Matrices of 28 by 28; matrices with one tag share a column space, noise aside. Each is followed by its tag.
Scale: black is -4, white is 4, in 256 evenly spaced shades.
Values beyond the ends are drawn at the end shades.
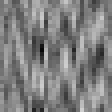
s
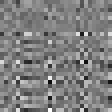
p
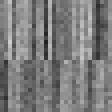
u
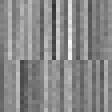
u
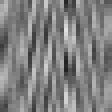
s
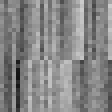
u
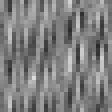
s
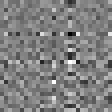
p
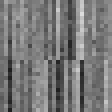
u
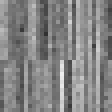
u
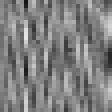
s
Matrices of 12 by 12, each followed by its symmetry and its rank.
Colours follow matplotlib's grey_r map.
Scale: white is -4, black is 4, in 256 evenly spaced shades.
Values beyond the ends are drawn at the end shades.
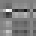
neither, rank one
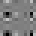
neither, rank one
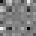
symmetric, rank two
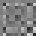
symmetric, rank two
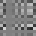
neither, rank one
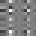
neither, rank one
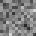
symmetric, full rank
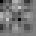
symmetric, rank two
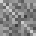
symmetric, full rank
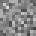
symmetric, full rank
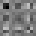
symmetric, rank two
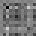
symmetric, rank two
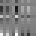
neither, rank one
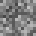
symmetric, full rank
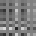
neither, rank one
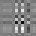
neither, rank one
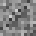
symmetric, full rank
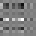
neither, rank one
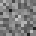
symmetric, full rank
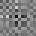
symmetric, rank two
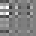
neither, rank one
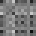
symmetric, rank two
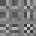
symmetric, rank two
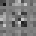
symmetric, rank two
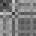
symmetric, rank two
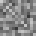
symmetric, full rank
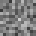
symmetric, full rank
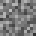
symmetric, full rank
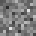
symmetric, full rank
